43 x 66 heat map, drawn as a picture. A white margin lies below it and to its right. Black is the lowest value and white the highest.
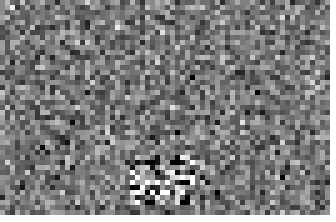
The grain is fine, like static. There are no regular stripes. Neither half mirrors the other. Values change most from cell to cell in the bottom middle. There is no overall slope. An odd patch, rougher than its surroundings, sits in the bottom middle. No row or column stands out.
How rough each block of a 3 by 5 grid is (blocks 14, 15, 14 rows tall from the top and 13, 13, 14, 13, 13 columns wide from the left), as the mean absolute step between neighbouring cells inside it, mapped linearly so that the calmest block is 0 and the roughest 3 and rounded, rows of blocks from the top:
00000 | 00000 | 00300
